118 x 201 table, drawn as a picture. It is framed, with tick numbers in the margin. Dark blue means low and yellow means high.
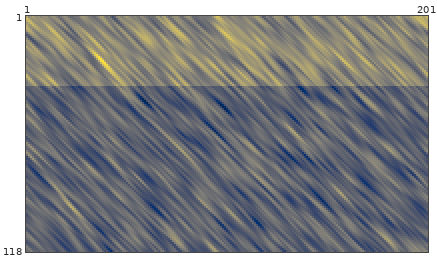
Overall the values sit about 40% of the way up the scale. The top part is higher, up to a seam about 30% of the way down. The grain runs diagonally down to the right.
